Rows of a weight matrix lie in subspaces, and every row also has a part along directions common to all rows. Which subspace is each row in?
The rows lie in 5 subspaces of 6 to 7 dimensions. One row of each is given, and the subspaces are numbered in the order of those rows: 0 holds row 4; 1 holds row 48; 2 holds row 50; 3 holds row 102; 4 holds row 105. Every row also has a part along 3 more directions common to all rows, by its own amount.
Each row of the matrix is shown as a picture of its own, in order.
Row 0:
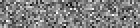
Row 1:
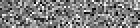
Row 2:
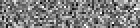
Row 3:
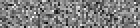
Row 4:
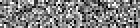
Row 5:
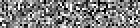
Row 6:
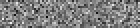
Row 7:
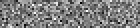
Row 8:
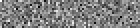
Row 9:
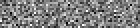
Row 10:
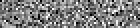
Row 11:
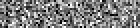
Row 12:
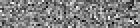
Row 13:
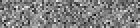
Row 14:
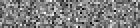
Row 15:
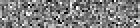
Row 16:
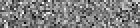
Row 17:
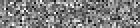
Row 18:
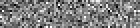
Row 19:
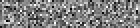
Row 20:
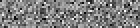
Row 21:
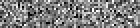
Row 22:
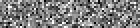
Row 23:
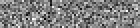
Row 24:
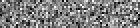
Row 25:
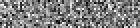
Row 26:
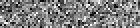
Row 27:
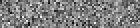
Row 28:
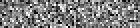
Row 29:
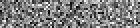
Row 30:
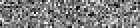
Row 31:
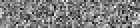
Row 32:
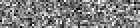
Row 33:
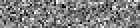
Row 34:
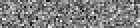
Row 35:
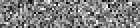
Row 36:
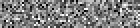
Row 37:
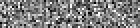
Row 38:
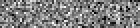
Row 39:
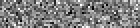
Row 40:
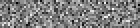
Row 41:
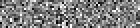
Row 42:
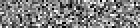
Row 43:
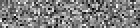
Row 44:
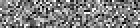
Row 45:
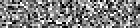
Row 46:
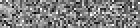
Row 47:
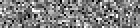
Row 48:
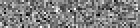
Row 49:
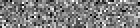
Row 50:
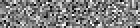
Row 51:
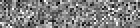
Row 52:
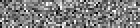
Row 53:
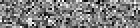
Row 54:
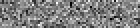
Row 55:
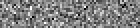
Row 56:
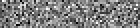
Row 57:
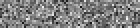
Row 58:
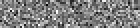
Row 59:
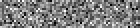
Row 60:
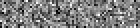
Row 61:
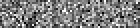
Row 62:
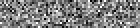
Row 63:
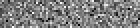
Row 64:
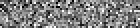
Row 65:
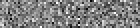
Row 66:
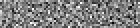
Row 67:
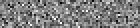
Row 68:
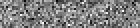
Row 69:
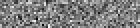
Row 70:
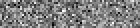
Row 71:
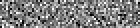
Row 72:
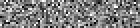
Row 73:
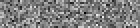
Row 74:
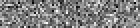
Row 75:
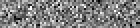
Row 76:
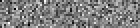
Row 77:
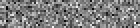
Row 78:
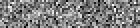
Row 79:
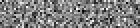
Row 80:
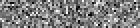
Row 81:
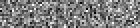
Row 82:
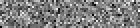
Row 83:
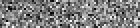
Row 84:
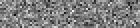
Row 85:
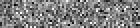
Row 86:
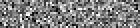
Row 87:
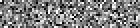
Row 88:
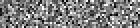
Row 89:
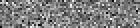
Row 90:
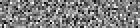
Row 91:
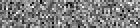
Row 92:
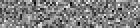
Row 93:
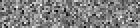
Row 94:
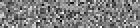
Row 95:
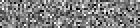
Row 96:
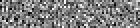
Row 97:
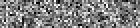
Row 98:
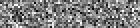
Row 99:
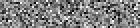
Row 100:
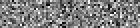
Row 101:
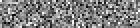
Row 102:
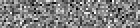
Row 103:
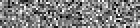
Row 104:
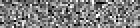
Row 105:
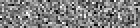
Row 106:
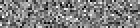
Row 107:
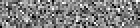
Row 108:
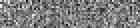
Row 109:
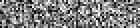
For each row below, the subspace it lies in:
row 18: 4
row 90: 0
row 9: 3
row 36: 4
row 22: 1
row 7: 3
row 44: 0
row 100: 1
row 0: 2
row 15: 3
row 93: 1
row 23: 1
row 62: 3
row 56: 0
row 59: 2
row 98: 2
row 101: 1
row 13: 1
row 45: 1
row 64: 4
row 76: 1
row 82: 1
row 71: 2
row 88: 0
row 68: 2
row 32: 3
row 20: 0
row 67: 3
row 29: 3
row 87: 0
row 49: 0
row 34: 3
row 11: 2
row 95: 4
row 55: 4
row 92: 3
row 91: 2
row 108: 4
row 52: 2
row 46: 4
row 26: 4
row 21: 4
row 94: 0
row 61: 1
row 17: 2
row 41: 2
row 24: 0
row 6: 2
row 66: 3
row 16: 1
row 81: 3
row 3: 4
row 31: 0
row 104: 0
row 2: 2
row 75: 4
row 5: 4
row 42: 3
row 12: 3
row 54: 3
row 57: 0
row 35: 3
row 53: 3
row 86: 1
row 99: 2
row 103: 0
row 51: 1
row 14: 0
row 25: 4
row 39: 2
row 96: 2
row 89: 3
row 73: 0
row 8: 1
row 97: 2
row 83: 0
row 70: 2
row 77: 2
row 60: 1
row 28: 1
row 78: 0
